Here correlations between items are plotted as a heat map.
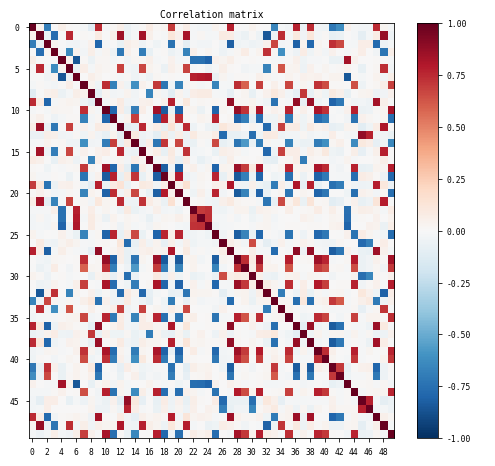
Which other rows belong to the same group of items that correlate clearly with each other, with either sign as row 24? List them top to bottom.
4, 6, 22, 23, 43
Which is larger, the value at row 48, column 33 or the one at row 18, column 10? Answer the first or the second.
the first
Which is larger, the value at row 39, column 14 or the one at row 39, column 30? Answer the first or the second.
the second
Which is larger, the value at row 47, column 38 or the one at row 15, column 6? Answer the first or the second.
the first
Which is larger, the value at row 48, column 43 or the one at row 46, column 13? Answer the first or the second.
the second
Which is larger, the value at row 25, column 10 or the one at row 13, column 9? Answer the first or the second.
the second
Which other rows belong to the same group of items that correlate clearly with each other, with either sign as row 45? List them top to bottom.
13, 26, 30, 46
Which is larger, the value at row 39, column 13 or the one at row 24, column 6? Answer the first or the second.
the second
